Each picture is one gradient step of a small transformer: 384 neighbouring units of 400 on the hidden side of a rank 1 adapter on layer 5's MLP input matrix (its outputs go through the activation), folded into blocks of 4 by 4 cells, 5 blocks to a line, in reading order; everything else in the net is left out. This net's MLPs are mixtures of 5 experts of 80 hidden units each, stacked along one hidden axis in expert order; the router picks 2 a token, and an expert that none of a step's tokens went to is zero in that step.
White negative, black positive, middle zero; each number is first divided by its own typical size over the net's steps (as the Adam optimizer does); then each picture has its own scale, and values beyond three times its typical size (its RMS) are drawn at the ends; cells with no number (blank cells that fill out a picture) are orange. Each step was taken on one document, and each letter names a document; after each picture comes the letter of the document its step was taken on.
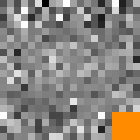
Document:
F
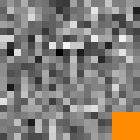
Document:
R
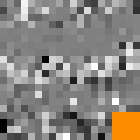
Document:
F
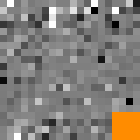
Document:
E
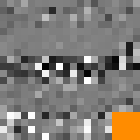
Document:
F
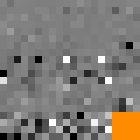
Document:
E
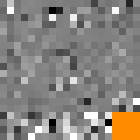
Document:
E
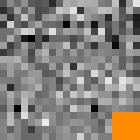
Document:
R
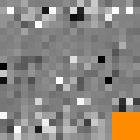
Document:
E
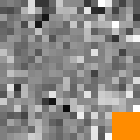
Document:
R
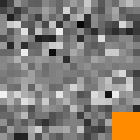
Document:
R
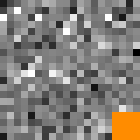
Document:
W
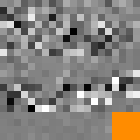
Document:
R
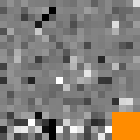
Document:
E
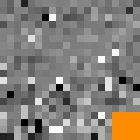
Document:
E
